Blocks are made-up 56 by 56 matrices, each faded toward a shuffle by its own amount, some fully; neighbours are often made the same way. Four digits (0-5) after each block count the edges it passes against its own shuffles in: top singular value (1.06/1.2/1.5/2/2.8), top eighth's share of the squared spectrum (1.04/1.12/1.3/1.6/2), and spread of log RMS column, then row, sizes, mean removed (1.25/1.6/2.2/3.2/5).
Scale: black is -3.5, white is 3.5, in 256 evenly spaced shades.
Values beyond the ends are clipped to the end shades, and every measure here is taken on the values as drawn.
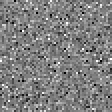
0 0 0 0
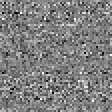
0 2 0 3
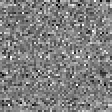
1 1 0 3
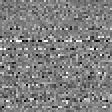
2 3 0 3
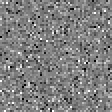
0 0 0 0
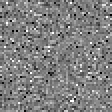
2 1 0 0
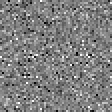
3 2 1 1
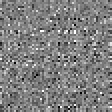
4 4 2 2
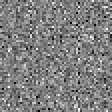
3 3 2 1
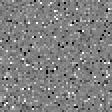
1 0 0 0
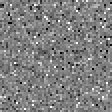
1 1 0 0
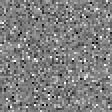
1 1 0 0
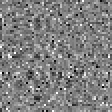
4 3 1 2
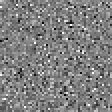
3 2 0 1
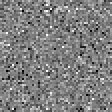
3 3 0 1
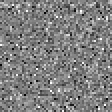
2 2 0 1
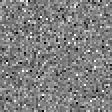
1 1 0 0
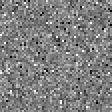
2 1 0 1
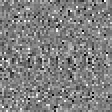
3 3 1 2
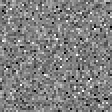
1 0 0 0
